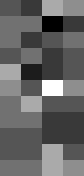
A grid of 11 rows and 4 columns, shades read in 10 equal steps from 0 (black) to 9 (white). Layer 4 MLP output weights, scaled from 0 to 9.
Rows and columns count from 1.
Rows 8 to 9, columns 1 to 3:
4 4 2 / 3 3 2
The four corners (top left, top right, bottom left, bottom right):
3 5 4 5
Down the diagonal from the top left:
3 4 3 3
